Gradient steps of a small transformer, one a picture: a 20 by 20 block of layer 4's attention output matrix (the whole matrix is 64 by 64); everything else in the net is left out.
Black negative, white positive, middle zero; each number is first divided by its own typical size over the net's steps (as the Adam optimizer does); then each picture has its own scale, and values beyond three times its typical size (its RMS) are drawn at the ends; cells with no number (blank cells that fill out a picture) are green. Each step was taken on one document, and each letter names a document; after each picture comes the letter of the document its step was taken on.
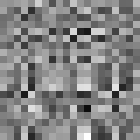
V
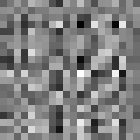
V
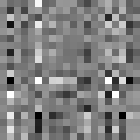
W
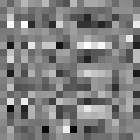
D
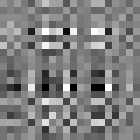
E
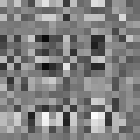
E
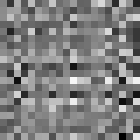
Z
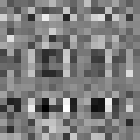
E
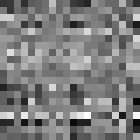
Z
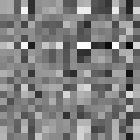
V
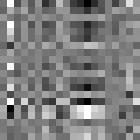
D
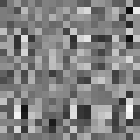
Z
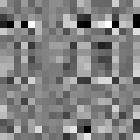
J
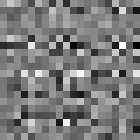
V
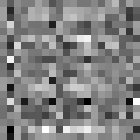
D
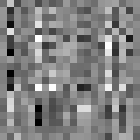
W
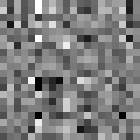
W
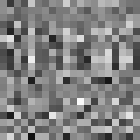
V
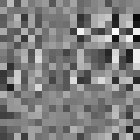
Z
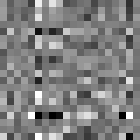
W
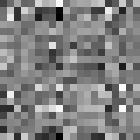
E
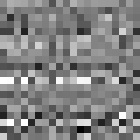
V
